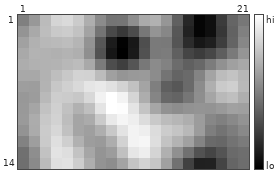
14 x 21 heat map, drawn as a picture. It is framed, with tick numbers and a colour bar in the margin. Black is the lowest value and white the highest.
Mirror symmetry: none. Lone odd cells: none. Average level on the scale: 60%. Grain: blotchy.
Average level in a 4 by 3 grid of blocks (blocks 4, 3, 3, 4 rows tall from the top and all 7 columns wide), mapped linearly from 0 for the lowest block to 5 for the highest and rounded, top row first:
410
433
453
452
